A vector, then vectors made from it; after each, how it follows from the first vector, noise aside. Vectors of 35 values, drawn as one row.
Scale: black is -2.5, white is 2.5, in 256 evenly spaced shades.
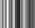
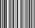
sign-scrambled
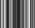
sign-scrambled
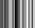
reversed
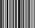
sign-scrambled
